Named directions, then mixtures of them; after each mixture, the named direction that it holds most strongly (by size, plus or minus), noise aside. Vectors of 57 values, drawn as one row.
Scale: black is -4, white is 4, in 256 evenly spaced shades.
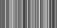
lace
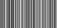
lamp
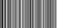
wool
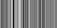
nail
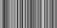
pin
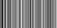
wool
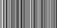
wool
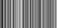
wool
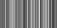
lace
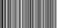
wool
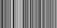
nail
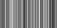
lace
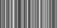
lace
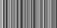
wool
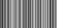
wool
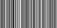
lamp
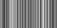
pin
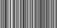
lamp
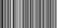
wool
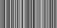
lamp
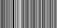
nail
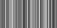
lace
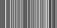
lace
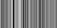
nail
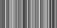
lace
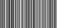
lamp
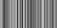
pin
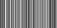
lamp
